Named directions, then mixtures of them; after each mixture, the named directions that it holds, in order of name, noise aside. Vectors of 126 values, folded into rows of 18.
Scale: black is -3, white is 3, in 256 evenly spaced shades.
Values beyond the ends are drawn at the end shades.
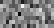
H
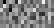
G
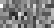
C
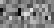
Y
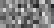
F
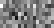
C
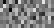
G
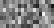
F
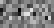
Y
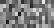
G, H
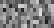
F, H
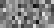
C, F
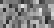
F, H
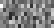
C, H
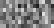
F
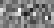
Y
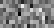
H, Y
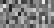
G, H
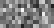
F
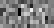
H, Y
